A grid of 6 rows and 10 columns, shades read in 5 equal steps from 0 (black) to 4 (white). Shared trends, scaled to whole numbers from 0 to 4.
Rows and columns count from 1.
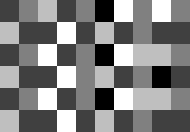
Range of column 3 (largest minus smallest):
3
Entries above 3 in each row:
2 1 2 1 2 1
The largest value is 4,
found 9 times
